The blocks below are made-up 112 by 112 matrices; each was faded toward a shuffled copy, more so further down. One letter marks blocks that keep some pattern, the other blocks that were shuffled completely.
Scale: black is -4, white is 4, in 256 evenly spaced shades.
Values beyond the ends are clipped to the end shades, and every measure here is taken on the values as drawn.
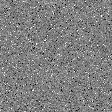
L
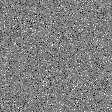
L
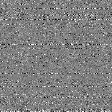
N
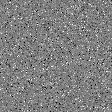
L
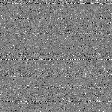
N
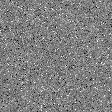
L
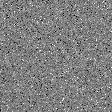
L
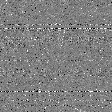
N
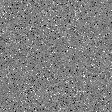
L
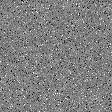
L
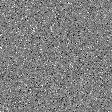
L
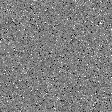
L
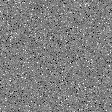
L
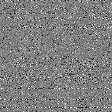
N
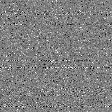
N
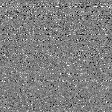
N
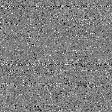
N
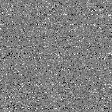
N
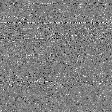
N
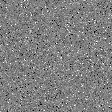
L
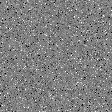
L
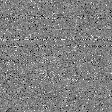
N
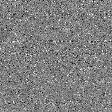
N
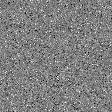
L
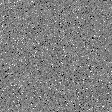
L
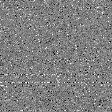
N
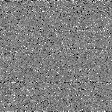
N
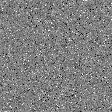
L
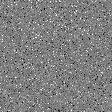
L
